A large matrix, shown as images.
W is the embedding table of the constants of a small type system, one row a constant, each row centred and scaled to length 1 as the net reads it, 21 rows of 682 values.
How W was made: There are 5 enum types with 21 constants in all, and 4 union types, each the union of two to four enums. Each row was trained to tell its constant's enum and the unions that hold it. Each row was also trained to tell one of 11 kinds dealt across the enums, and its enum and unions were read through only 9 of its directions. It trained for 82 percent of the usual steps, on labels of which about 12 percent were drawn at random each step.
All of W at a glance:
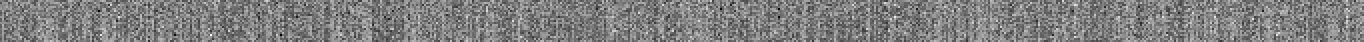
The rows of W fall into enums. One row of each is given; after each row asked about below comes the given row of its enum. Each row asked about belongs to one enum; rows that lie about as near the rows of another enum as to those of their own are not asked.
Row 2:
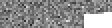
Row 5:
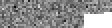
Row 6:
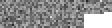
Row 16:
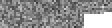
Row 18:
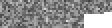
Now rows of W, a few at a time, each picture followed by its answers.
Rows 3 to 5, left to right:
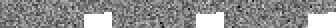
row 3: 6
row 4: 18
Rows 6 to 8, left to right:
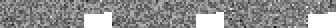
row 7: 5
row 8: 2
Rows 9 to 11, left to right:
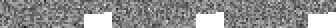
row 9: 18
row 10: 16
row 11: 18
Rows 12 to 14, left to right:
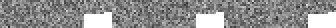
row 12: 16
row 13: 16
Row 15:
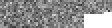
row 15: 5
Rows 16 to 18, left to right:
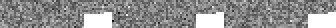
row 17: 16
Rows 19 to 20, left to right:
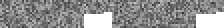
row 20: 5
